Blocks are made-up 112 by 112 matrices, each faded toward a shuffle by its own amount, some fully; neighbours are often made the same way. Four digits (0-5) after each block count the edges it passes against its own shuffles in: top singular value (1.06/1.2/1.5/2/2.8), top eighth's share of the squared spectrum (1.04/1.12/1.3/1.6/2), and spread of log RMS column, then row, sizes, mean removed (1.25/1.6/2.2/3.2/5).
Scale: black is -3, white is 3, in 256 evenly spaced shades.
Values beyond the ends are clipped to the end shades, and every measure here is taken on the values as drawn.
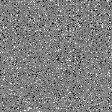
3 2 2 2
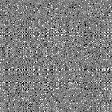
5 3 2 3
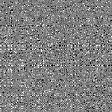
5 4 2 3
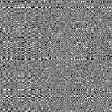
5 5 3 4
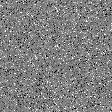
2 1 0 0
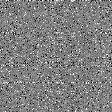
4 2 1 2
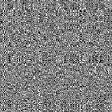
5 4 3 3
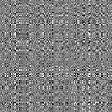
5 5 4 4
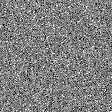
2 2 0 0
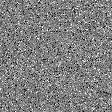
1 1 0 0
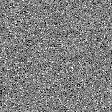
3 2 0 0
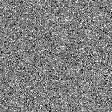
3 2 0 0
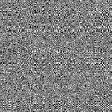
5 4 3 3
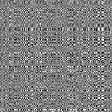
5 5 4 4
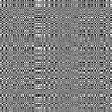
5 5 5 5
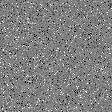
1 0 0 0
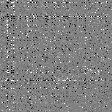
4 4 2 3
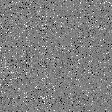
3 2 2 1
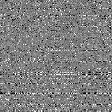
4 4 1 3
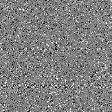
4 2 1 2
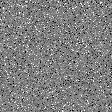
1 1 0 0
